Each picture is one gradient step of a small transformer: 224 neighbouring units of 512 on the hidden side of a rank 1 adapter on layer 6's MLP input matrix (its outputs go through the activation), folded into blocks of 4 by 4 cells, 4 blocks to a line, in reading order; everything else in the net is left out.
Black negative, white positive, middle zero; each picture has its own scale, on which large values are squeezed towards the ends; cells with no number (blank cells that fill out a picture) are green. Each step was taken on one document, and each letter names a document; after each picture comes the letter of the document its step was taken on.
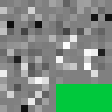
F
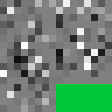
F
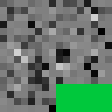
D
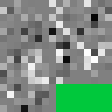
F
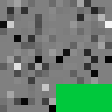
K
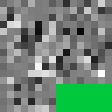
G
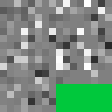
F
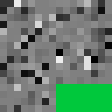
F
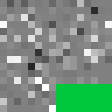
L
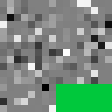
L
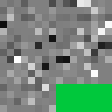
L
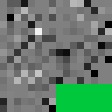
L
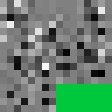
D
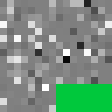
L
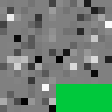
K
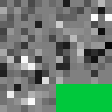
F
